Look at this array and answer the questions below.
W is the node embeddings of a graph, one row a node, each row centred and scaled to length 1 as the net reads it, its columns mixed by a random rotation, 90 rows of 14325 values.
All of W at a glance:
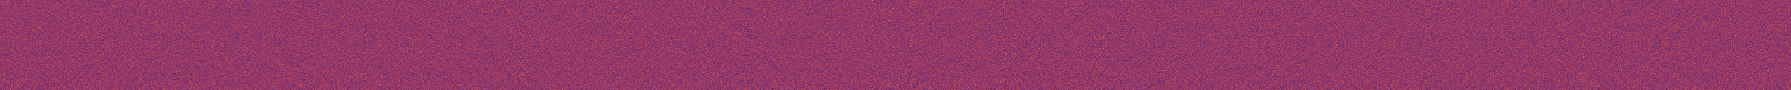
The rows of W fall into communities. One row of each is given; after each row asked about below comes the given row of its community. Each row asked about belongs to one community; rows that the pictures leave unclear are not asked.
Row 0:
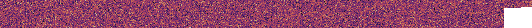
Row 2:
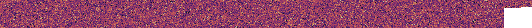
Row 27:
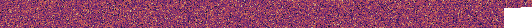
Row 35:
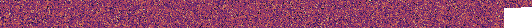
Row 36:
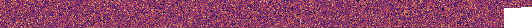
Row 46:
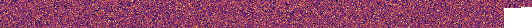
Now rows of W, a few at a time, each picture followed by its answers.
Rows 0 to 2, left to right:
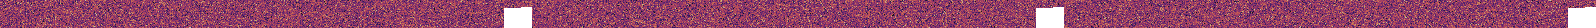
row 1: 46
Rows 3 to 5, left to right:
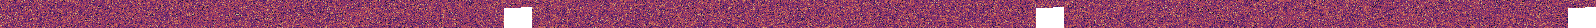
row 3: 46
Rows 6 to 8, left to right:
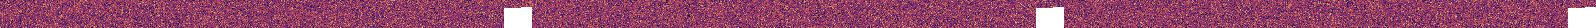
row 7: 46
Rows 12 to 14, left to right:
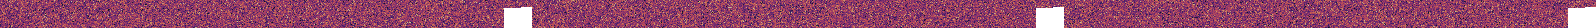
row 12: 0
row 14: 36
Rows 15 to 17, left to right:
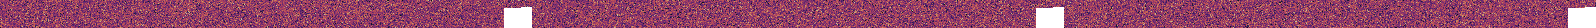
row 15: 46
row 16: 35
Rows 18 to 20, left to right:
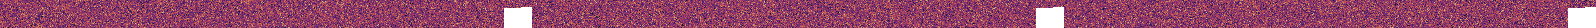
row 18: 0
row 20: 46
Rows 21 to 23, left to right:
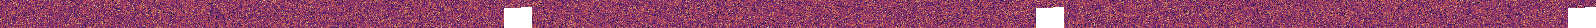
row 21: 36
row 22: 2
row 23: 35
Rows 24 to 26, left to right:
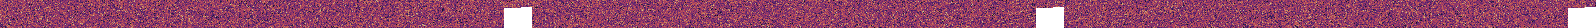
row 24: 36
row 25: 2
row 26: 27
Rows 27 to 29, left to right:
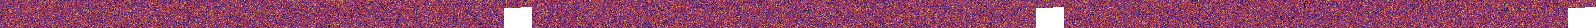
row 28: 35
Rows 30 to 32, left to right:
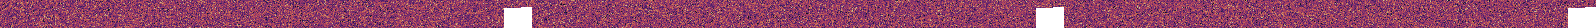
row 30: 0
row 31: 36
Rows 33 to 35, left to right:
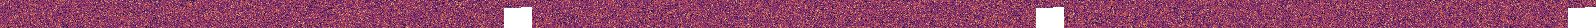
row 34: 35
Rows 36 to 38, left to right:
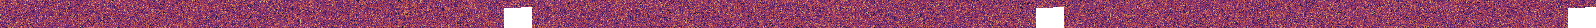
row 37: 36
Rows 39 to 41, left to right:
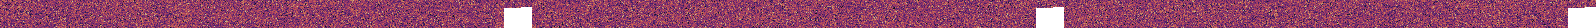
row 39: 46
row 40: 2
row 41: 27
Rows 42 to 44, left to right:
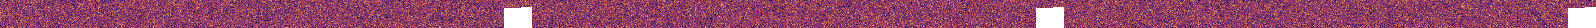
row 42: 36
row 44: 27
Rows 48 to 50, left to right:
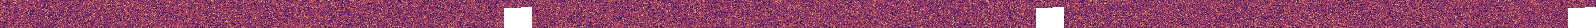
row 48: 36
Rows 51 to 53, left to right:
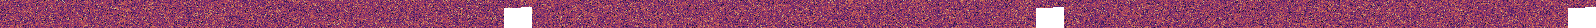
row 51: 27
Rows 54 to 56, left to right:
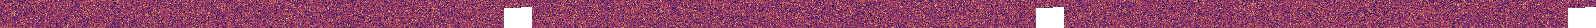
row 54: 36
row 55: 27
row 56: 46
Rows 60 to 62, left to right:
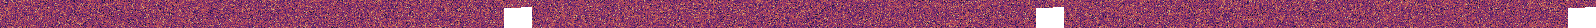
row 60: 36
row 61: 27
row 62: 0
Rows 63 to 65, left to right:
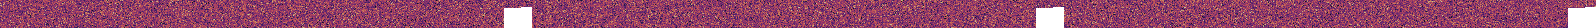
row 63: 46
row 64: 35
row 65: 36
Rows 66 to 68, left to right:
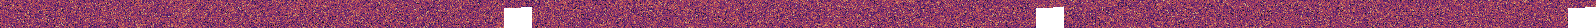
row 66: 46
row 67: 36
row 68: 0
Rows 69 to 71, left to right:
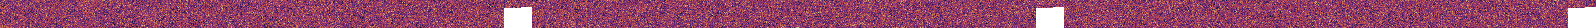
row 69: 36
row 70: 2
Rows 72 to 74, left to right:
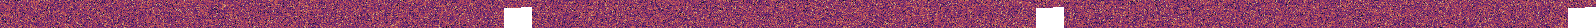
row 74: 35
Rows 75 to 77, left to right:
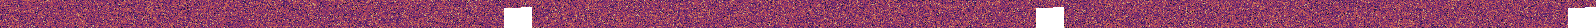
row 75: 27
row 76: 0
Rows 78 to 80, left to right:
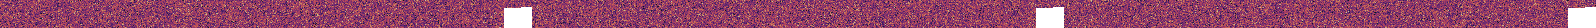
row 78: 46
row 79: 35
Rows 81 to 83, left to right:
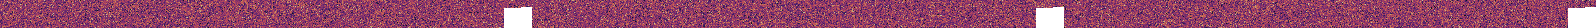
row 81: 46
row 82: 36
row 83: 46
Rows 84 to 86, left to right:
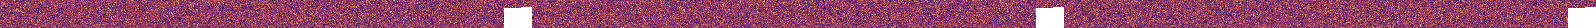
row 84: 2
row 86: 46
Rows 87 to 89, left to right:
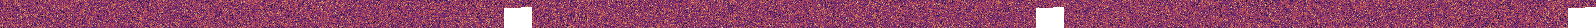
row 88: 0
